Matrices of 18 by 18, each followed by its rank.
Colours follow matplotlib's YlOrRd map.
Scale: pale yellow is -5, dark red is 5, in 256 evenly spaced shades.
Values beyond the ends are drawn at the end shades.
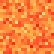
full rank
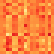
two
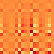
one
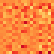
three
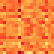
three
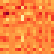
three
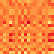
two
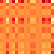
one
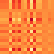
one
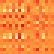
two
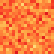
full rank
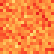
full rank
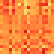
three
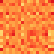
three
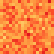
full rank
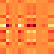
one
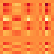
one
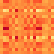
two
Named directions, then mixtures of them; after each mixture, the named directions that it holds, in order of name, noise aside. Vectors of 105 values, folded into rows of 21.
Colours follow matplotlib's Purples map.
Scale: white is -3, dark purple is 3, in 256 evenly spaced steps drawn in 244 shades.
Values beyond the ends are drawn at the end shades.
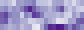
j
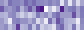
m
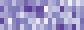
j, m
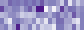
m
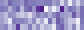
m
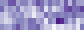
j, m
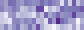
j, m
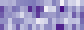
j, m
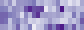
j, m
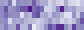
j, m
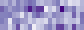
j, m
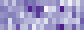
j, m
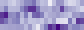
j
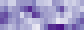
j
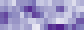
j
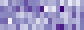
j, m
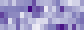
j, m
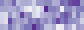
j, m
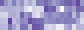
j, m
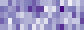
j, m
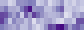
j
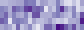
j, m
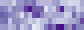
j, m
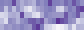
j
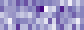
m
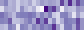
m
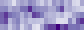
j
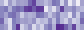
j, m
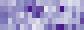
j, m
